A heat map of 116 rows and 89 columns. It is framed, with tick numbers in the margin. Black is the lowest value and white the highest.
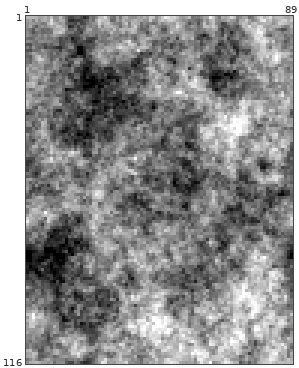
Stripes: none. Grain: blotchy. Odd rows or columns: none.
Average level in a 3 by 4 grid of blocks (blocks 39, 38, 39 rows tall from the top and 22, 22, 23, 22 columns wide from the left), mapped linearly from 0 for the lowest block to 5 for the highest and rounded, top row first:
1 1 2 4 / 1 2 1 2 / 0 3 4 5
